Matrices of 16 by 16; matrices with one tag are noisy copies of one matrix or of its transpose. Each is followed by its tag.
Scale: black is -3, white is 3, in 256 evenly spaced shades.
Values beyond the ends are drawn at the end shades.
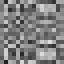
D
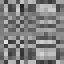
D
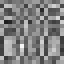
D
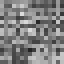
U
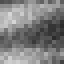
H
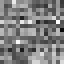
U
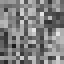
U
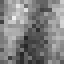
H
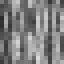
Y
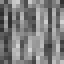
Y
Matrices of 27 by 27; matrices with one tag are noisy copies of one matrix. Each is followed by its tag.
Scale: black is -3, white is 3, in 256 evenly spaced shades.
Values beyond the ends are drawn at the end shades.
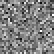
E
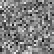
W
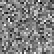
E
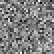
E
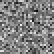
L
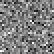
L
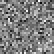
E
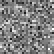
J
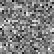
J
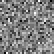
E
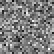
J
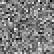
E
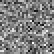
L
